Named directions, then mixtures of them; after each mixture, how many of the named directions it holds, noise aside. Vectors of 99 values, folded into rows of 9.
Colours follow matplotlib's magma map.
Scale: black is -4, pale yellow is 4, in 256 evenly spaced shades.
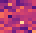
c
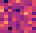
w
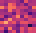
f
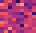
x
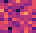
one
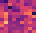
three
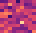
two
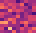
two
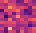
two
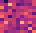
three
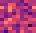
one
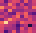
two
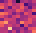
three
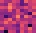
two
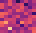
three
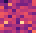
three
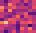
two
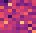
three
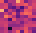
three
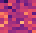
three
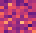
two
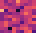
two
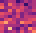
three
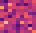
three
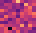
three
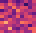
three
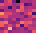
two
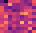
two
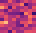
three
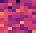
two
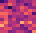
three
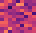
one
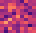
one
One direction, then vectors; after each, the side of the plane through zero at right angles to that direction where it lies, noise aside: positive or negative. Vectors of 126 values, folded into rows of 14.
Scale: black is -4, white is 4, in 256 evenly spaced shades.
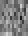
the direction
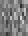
negative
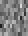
positive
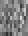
negative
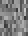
negative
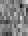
negative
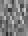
negative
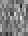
negative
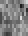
negative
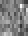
positive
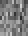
positive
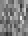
negative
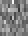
positive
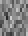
negative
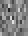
negative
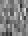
negative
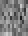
positive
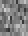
positive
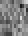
negative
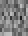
positive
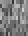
negative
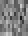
positive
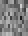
positive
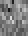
negative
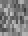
positive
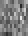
negative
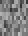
negative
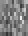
negative
